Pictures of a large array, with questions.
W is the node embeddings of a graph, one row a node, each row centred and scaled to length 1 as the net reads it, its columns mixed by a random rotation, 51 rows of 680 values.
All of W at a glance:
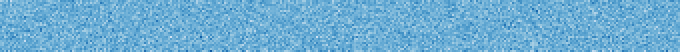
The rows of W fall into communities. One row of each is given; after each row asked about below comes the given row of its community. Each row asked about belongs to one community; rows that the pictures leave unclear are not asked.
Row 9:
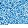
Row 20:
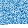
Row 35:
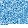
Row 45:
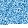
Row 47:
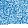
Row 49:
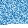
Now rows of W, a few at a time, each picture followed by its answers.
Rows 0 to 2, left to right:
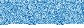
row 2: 35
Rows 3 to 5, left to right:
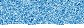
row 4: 35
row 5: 45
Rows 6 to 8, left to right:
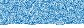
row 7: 9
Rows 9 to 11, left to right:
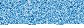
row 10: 35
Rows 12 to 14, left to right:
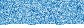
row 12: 47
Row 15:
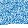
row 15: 20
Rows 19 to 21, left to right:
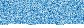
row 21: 47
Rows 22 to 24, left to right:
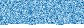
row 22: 9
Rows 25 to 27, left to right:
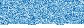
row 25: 9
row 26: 49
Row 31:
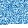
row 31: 45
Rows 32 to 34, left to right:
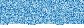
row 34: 20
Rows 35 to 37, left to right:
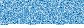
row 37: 9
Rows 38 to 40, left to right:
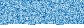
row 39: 20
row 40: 20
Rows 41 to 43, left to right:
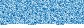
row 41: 49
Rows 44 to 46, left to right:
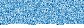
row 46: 20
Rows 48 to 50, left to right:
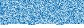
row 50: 47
